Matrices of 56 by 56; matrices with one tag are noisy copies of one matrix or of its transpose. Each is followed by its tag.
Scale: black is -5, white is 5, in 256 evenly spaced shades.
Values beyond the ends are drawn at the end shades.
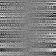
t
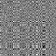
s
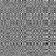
s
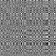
s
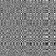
s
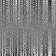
t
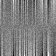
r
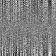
t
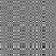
s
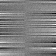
r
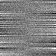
r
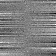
r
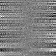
t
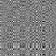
s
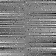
r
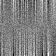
r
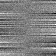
r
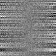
t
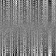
t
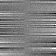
r
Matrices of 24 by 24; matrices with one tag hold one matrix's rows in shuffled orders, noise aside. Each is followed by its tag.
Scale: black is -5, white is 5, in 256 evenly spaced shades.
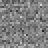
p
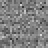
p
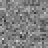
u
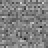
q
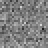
p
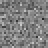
p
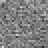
u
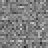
q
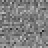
p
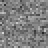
u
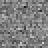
q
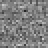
q
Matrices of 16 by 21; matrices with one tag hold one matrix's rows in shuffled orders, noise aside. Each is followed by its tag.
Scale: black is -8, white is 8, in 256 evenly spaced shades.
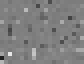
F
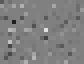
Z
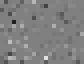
Z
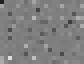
F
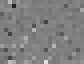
Z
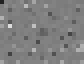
F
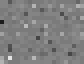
F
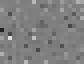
F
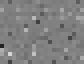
F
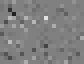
Z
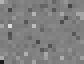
F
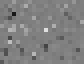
Z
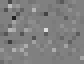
Z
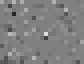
Z
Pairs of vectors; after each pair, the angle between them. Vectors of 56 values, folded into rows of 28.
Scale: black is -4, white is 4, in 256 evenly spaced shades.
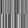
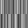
nearly opposite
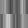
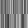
partly opposed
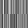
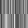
orthogonal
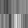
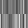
partly aligned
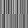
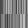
partly opposed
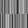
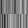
orthogonal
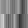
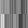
nearly parallel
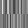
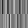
nearly opposite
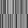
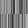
orthogonal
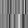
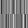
partly opposed
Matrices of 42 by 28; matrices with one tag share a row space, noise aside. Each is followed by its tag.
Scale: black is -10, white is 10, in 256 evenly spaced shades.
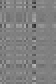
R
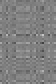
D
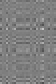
D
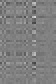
R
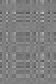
D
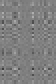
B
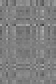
D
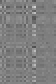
R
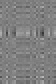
D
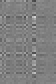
R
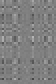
B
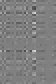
R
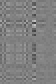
R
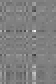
R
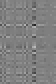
R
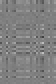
D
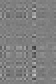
R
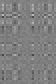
B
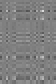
D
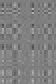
B
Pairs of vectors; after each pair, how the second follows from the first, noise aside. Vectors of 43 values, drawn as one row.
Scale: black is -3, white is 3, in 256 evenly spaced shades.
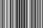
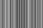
shrunk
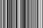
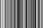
reversed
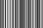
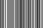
partly zeroed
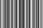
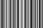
negated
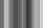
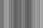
shrunk
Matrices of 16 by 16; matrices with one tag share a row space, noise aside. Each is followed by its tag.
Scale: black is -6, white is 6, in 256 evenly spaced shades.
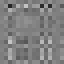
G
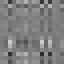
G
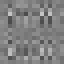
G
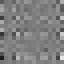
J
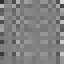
J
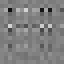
G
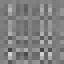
G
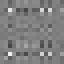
G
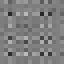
G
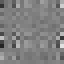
J
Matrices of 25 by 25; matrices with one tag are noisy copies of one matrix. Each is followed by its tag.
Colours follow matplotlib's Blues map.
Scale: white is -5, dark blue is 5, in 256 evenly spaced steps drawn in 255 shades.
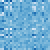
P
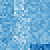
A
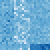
A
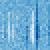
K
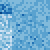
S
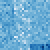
A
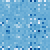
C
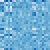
P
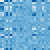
P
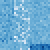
A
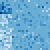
S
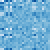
P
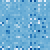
C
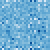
C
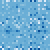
C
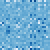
C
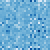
C
